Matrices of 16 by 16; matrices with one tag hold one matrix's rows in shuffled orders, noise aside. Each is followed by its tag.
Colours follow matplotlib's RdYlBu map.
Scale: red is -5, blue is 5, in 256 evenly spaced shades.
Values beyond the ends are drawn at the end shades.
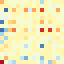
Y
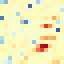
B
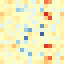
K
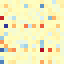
Y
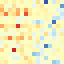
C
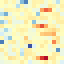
B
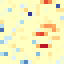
B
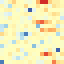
B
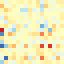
Y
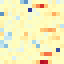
B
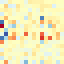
Y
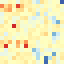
C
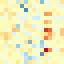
K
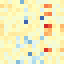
K
